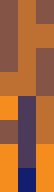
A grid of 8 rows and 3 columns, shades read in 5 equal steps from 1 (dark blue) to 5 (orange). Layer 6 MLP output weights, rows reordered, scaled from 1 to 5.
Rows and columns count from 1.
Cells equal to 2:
3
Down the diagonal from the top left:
3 4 3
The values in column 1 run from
3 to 5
